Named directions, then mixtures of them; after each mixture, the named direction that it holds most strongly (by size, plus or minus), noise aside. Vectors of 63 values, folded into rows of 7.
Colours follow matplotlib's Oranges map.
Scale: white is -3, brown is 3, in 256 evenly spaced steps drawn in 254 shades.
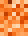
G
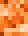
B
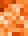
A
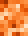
B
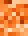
G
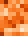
B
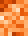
A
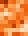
B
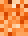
G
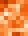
A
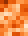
A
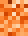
G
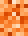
G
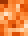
B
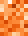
G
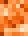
B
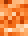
B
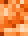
B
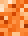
A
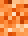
G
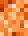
A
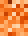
G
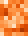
B
